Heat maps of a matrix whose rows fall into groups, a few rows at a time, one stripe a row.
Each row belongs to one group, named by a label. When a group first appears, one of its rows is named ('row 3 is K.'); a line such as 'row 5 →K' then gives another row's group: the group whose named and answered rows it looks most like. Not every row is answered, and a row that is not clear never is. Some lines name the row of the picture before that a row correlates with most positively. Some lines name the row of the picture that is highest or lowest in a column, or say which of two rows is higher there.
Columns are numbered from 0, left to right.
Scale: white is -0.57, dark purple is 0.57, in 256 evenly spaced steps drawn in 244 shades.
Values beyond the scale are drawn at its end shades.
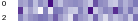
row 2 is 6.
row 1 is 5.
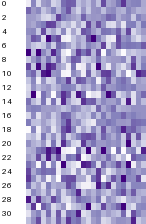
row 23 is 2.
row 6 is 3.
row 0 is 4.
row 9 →6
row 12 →4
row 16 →4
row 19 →2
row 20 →2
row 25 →5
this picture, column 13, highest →5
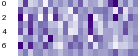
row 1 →2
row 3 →6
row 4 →6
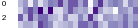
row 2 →6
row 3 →3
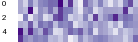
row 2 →4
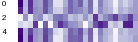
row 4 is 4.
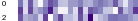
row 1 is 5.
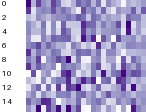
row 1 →6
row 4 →2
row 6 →6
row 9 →5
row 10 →4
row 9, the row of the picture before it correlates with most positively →2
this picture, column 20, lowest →15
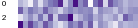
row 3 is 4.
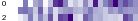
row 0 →4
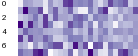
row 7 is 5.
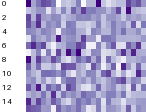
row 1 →2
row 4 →5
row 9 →5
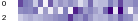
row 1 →2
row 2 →2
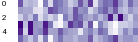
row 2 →2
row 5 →5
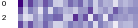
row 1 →5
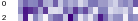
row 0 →6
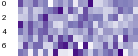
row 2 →3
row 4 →6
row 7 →2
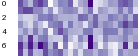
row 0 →5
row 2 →3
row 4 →5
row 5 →6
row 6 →6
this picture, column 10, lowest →6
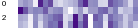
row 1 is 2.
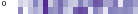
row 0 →3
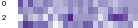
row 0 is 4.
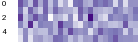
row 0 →2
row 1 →5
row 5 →4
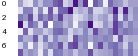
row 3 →5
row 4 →4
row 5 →2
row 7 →5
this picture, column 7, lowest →1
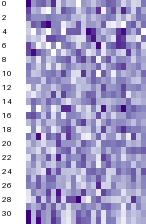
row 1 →5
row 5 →3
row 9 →5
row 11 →3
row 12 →4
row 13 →3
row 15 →4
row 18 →4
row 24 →3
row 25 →6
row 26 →6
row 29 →2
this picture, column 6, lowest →6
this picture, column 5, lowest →7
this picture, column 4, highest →3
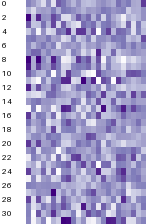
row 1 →3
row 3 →2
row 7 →6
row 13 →3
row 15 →4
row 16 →5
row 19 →3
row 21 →5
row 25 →4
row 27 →3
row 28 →5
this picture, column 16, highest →31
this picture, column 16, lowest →30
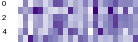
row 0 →4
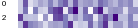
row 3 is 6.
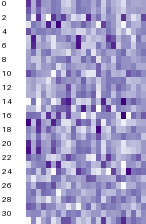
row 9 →5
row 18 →6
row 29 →2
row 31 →4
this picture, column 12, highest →2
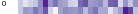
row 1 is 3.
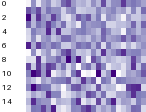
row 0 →4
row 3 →6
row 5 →4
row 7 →4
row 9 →6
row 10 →6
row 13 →3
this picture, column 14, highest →10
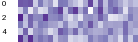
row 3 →6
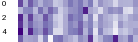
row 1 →3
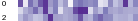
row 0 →6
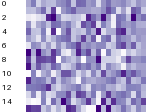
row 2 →3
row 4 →5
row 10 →4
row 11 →2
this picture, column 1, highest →15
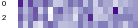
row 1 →5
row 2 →5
